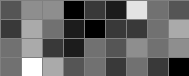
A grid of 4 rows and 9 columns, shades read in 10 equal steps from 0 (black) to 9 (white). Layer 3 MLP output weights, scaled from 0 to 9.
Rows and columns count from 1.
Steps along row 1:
up same down up down up down down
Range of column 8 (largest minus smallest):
2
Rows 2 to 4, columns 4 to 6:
1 0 2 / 1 4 3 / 3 4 2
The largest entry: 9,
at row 4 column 2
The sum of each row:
31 27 34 34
